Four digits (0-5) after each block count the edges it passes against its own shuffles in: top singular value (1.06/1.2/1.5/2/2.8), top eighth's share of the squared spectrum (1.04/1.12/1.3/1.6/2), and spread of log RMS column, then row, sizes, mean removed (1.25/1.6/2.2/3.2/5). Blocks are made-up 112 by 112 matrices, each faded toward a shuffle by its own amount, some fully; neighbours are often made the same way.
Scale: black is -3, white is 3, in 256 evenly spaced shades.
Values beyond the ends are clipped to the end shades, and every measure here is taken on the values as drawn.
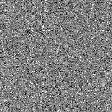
3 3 1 1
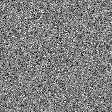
0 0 0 0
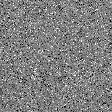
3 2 0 0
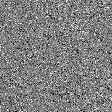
3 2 1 0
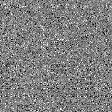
4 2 1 2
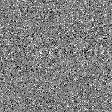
3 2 0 1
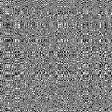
5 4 3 3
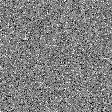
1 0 0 0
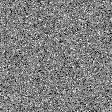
0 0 0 0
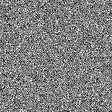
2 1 0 0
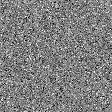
2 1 0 0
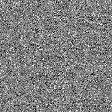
3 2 1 1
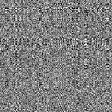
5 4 3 3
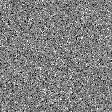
2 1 0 0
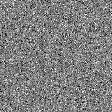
3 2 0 1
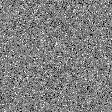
2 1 0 0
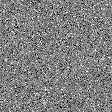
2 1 0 0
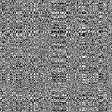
5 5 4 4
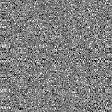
4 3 2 2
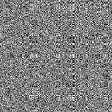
5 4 3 3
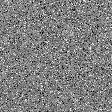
0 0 0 0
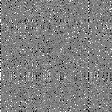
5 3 2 1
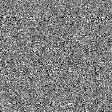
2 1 0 3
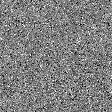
0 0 0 1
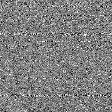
1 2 0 3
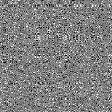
4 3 2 2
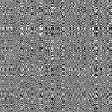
5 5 4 4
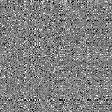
4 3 2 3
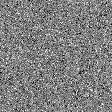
0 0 0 0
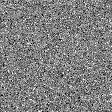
0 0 0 0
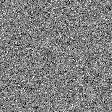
0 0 0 0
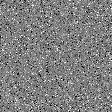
2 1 0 0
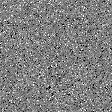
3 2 0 0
